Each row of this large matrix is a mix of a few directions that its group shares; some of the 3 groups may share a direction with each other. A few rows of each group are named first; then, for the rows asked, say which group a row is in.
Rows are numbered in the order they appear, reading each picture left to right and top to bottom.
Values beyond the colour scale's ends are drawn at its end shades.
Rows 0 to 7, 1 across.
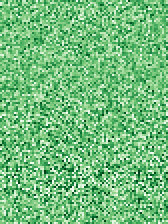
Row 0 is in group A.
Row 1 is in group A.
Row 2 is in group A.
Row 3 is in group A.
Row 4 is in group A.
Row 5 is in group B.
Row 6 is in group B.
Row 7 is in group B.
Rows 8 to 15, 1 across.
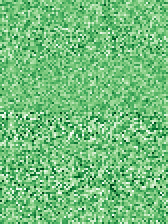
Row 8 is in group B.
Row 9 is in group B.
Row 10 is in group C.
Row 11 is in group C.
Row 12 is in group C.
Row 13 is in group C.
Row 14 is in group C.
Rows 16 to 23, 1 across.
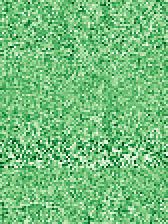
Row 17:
C
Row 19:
B
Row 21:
C
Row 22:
A
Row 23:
B
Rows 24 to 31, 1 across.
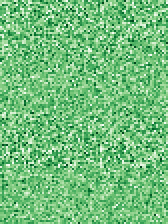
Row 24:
A
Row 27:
A
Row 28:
C
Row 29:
A
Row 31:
C
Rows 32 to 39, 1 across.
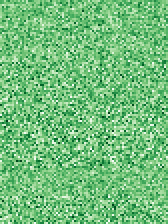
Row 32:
A
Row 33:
A
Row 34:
A
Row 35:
A
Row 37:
C
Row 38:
C
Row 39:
C
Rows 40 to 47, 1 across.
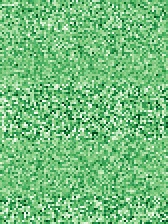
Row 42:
C
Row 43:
B
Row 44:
B
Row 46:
A
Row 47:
A
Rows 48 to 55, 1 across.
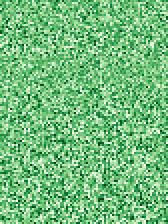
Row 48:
B
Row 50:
A
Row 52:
A
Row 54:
B
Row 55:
A
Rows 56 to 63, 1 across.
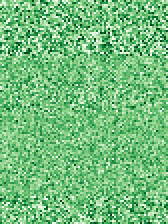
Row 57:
B
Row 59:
A
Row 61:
B
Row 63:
B
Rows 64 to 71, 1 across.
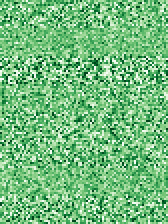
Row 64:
A
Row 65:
C
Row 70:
B
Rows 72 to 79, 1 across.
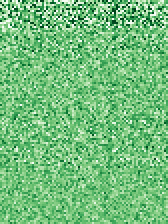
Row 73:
C
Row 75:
C
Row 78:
B
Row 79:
B
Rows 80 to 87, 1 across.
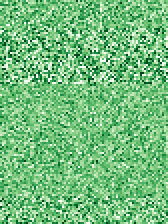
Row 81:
B
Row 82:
B
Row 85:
C
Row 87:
B
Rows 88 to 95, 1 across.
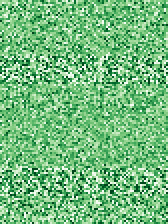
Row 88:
A
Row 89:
B
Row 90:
C
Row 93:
B
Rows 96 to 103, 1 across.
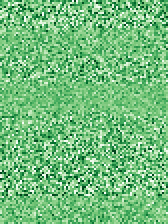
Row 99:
C
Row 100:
A
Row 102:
B
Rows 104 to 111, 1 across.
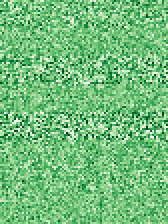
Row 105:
C
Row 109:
B
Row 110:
B
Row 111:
A
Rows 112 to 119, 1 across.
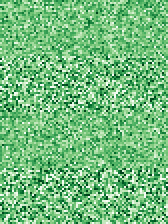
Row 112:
B
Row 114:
B
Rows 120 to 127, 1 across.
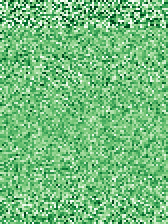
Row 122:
C
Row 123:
C
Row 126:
B
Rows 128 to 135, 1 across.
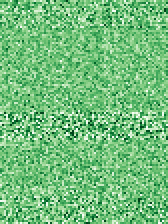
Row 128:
B
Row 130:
B
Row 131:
A
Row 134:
A
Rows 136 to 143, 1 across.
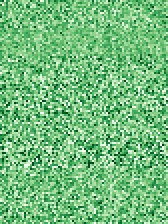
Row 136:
C
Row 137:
B
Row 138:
A
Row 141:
B
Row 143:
A
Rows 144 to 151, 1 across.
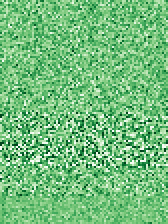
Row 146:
C
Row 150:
B
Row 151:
B
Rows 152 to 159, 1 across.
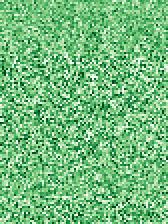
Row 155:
C
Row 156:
B
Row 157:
B
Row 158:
A
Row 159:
A
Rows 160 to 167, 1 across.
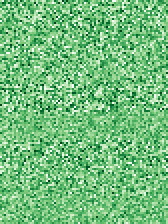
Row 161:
A
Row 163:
A
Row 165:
A
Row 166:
A
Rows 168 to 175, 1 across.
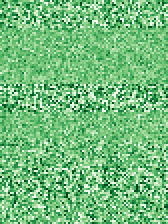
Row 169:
B
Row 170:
A
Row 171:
C
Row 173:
A
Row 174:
B
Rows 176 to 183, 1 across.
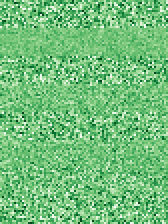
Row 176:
A
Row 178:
A
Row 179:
C
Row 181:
A
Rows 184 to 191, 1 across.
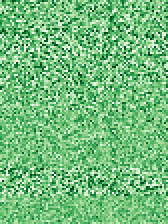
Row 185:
A
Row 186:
B
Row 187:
A
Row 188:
C
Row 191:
C
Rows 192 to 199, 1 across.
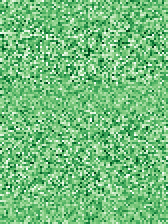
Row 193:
B
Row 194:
A
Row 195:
B
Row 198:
A
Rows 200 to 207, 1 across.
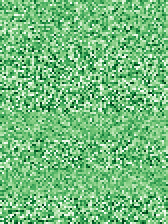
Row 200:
C
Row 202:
C
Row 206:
C
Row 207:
C
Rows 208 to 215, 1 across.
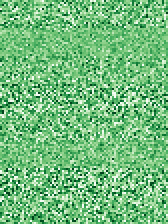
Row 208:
C
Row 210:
A
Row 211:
C
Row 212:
C
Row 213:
B
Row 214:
A
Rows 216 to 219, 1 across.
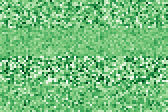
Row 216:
B
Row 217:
A
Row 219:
A
